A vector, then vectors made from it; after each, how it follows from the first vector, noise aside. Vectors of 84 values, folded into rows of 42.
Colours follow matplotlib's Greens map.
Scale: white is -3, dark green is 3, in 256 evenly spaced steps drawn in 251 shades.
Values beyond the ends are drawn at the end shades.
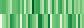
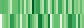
copied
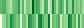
copied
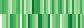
copied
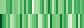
negated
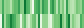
sign-scrambled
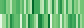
copied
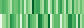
copied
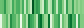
copied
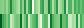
negated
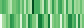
copied
